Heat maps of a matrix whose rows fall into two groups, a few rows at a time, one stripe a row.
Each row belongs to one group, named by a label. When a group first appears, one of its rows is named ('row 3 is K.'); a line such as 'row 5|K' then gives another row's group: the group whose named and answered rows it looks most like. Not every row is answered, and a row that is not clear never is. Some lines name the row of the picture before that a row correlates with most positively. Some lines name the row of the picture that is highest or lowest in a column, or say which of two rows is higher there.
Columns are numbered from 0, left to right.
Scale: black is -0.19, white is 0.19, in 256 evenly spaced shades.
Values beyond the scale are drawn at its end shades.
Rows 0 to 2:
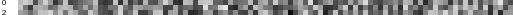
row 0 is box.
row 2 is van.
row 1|van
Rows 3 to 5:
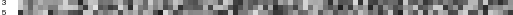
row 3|van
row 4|van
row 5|box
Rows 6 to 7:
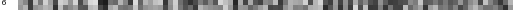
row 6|van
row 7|van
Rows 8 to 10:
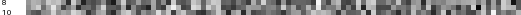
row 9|box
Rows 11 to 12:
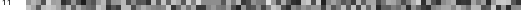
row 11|box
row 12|van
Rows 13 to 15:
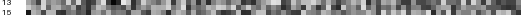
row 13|van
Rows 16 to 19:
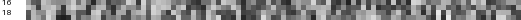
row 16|van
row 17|van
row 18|box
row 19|box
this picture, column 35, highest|16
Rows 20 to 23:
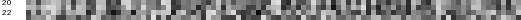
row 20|van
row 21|van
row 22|van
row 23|box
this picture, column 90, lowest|23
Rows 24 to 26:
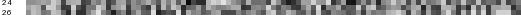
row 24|van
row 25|box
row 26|box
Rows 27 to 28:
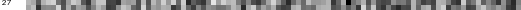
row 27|van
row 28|van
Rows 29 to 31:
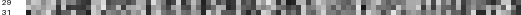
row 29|box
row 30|box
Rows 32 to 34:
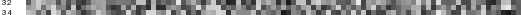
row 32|box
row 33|box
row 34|van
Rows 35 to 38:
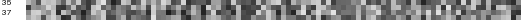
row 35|van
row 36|box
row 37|box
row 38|box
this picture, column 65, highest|35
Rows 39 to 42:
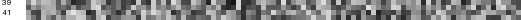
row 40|box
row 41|van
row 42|van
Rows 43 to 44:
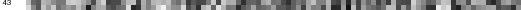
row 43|van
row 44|van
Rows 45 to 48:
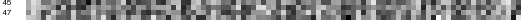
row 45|box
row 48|box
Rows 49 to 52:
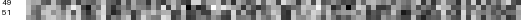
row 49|box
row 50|van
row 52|van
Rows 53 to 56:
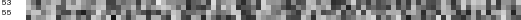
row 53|van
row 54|van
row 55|box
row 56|box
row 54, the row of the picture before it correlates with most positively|50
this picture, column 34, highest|56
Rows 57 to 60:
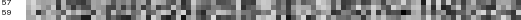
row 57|box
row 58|box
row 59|van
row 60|box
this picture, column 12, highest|59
